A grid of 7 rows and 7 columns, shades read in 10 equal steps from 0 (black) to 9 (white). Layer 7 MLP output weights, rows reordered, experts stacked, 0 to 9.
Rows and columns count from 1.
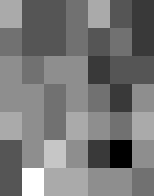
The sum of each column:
32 34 32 35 27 21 27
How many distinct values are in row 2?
3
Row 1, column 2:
3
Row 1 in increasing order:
2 3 3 3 4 6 6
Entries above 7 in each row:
0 0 0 0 0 0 1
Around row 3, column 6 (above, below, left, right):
4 2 2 3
